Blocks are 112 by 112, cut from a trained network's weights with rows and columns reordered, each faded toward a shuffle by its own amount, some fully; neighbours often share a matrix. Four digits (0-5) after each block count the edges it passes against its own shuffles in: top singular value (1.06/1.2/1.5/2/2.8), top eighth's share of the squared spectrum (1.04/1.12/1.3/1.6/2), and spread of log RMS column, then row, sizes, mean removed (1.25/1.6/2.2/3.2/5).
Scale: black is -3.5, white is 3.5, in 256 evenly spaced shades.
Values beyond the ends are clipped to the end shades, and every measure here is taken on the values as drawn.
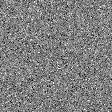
0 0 0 0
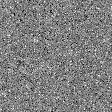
0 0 0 0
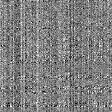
4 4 2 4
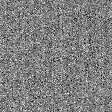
2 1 0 0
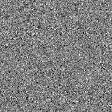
2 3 0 2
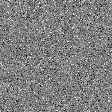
0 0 0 0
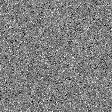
0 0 0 0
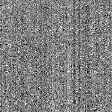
3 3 1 2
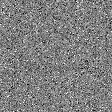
0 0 0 0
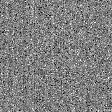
2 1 0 0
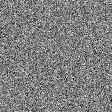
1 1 0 0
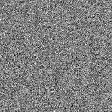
2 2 0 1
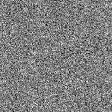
3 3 1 1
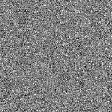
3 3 2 2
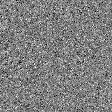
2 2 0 0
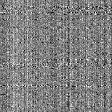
4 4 2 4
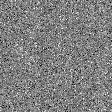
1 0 0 0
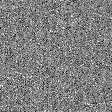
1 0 0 0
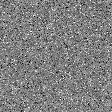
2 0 0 0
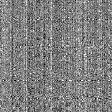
4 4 2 3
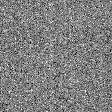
1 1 0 0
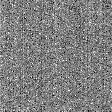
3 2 0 1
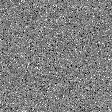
1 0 0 0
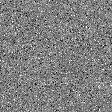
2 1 0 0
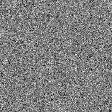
2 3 0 1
